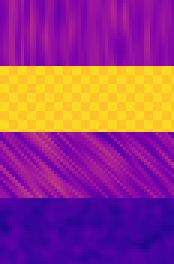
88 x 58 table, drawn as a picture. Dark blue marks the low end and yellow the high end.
It is made of 4 by 1 panels. Panel 1,1: low, streaked downward, faint in contrast. Panel 2,1: very high, checkered, faint in contrast. Panel 3,1: low, slanting down to the right. Panel 4,1: very low, blotchy, faint in contrast.
